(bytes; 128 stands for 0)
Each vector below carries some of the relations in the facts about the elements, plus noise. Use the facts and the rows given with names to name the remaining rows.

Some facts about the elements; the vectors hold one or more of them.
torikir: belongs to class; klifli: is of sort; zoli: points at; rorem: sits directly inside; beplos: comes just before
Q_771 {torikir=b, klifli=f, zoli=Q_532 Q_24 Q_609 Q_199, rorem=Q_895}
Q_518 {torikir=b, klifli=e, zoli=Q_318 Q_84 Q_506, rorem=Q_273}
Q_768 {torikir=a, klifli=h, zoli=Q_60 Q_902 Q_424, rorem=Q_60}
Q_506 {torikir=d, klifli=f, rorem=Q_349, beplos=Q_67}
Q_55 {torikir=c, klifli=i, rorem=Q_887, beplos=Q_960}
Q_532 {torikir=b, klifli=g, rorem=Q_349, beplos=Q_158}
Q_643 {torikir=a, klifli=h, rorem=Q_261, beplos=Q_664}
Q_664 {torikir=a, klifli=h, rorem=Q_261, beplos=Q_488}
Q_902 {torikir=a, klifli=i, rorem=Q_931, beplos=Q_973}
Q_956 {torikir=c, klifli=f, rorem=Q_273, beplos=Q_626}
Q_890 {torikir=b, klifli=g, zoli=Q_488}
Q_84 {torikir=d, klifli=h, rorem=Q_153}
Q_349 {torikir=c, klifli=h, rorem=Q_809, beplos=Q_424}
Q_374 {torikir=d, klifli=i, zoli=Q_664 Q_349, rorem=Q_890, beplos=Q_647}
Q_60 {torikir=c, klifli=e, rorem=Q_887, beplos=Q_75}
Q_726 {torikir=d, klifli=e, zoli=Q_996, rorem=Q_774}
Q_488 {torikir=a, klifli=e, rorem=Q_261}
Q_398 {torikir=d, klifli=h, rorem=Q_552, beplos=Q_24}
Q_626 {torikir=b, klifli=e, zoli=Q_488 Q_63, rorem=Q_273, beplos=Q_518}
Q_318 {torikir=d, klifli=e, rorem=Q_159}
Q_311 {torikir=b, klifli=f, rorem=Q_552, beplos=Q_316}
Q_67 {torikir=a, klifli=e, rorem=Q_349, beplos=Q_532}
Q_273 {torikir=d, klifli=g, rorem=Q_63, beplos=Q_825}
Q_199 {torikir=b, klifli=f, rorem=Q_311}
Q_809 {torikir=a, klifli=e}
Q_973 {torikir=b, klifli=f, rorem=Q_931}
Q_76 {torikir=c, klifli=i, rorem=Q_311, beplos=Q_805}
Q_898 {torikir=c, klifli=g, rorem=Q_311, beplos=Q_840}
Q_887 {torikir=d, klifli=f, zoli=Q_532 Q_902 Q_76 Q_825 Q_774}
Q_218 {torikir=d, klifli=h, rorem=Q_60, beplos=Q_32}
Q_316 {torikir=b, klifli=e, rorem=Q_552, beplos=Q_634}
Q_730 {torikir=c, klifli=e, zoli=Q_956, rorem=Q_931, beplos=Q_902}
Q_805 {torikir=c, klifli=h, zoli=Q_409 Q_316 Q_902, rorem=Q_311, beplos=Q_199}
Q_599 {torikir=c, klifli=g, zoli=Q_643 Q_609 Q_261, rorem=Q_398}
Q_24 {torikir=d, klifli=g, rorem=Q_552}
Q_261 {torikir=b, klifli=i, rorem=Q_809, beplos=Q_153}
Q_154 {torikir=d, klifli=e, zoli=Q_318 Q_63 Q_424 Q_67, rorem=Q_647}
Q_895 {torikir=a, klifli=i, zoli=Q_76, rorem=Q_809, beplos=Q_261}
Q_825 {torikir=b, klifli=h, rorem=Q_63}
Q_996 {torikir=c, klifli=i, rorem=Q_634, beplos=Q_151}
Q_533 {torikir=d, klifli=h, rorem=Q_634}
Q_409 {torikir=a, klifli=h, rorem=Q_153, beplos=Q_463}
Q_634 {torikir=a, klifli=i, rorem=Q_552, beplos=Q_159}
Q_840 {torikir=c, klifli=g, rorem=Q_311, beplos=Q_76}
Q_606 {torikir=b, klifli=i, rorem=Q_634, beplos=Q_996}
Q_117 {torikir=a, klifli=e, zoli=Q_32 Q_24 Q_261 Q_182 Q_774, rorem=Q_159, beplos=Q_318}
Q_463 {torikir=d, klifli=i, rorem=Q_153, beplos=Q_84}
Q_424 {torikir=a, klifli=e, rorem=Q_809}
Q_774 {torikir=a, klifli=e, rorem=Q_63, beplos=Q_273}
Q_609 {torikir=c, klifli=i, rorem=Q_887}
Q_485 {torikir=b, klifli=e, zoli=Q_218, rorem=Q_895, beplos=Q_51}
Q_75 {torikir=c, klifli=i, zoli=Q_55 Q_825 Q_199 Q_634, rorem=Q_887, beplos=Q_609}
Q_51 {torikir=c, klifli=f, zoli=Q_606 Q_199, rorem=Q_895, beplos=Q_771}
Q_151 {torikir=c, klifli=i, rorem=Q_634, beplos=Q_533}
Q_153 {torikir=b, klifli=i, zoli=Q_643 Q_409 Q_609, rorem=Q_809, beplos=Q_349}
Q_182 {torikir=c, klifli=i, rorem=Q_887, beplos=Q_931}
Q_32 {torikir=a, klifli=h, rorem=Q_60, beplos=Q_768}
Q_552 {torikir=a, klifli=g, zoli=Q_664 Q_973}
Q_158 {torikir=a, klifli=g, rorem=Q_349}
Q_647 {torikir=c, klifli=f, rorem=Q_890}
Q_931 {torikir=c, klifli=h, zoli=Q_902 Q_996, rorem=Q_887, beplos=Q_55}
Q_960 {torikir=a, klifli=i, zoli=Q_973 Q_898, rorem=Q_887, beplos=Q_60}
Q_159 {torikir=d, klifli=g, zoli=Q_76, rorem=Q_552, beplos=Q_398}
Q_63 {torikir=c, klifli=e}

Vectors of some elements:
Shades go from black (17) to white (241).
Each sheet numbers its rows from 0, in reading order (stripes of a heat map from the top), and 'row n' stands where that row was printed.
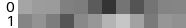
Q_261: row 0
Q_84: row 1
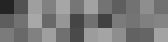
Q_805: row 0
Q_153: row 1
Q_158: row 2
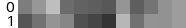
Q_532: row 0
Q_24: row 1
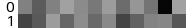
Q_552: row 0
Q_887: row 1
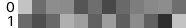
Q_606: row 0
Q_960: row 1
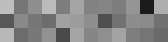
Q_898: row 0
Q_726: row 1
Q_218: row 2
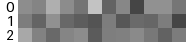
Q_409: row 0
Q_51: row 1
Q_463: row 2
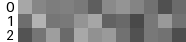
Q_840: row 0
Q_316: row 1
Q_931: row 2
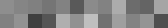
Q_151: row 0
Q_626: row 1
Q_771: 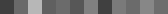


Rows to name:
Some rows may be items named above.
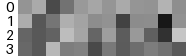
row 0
Q_63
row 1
Q_374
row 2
Q_960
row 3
Q_599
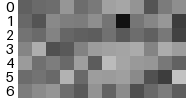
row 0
Q_533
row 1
Q_117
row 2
Q_51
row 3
Q_488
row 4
Q_890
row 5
Q_349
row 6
Q_32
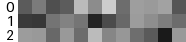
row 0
Q_154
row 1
Q_75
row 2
Q_664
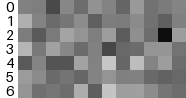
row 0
Q_809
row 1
Q_463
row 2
Q_552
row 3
Q_182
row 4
Q_518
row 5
Q_647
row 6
Q_890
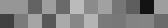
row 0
Q_664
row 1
Q_768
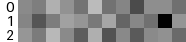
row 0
Q_409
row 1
Q_552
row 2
Q_643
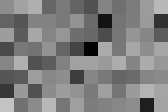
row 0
Q_76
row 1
Q_117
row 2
Q_895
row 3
Q_609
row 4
Q_488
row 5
Q_159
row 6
Q_60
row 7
Q_898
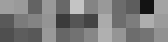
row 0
Q_664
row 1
Q_199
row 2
Q_398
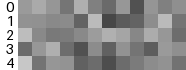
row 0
Q_996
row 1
Q_774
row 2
Q_506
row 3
Q_825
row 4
Q_606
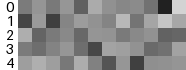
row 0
Q_973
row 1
Q_424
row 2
Q_311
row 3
Q_158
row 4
Q_902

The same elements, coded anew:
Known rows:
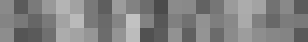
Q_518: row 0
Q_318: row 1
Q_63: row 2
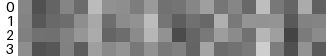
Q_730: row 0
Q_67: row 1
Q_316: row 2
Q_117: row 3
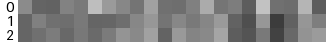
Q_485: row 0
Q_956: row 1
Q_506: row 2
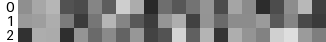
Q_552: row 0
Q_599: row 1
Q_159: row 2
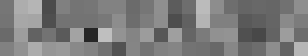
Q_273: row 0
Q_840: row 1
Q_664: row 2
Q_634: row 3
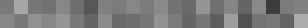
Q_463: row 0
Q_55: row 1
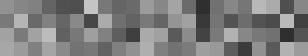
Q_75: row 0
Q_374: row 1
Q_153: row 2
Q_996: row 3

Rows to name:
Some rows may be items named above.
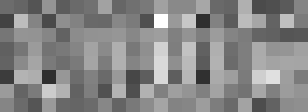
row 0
Q_643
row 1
Q_895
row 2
Q_51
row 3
Q_887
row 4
Q_887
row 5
Q_159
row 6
Q_768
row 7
Q_409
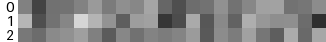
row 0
Q_809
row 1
Q_488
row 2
Q_84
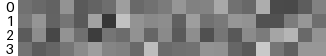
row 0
Q_643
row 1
Q_664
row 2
Q_398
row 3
Q_774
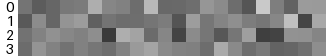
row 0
Q_774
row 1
Q_533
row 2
Q_973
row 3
Q_647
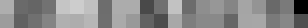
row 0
Q_626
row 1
Q_154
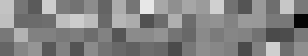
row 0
Q_931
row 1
Q_626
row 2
Q_261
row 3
Q_158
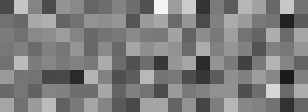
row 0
Q_895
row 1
Q_771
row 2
Q_84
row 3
Q_32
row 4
Q_960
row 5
Q_609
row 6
Q_349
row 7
Q_153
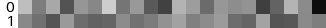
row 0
Q_890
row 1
Q_409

